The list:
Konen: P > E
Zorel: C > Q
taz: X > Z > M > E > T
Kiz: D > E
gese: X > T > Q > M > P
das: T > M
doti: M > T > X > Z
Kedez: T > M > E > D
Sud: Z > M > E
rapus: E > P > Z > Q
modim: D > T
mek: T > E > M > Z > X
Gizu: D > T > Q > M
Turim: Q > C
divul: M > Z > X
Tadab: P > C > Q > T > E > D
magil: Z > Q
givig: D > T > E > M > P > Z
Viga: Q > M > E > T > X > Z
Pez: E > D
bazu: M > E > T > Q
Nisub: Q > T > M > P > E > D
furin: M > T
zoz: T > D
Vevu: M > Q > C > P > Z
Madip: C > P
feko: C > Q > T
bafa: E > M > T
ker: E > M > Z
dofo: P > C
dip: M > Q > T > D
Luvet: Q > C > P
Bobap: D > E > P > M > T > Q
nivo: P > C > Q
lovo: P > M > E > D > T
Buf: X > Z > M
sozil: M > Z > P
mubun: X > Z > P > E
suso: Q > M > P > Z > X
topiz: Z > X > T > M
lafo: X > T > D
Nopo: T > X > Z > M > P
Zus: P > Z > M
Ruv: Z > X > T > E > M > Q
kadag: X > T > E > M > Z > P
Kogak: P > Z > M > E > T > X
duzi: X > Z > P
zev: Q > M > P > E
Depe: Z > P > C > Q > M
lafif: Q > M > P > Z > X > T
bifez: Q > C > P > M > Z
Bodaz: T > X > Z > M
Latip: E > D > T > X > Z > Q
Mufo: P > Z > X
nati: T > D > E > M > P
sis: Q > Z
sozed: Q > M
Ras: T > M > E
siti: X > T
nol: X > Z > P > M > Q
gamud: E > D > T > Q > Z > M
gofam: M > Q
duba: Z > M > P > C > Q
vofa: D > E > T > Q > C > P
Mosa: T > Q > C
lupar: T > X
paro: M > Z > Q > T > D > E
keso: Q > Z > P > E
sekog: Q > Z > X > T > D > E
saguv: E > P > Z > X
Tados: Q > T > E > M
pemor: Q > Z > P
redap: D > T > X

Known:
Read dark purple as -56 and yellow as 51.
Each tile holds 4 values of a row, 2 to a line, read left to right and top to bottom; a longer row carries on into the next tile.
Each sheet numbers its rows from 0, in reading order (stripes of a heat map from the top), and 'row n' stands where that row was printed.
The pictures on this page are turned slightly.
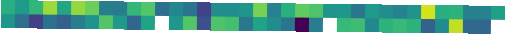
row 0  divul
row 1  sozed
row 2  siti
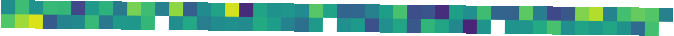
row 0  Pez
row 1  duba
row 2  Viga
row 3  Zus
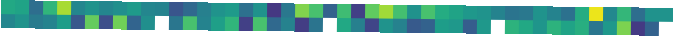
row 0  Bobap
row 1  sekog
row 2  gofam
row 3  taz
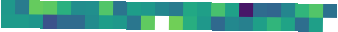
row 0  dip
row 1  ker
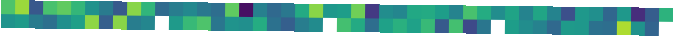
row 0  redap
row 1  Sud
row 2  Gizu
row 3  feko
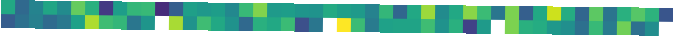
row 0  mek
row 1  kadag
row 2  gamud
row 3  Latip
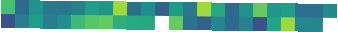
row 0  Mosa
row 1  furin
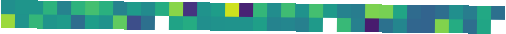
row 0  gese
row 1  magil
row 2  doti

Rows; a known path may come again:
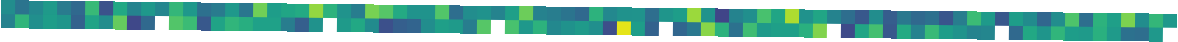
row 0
lafif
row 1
Depe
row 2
dip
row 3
modim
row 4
dofo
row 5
Ras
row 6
Turim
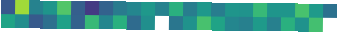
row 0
givig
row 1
nivo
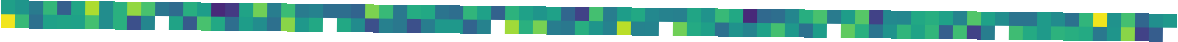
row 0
gamud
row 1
lovo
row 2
paro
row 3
bafa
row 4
ker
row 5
Gizu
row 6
taz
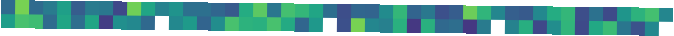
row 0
Kiz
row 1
das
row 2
zev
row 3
sis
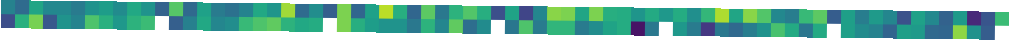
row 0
zoz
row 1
Mosa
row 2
Latip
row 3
nol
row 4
divul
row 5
feko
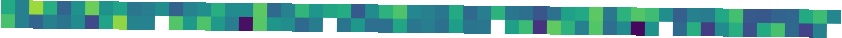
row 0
furin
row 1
pemor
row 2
Zorel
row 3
Tados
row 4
bifez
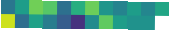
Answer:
sozil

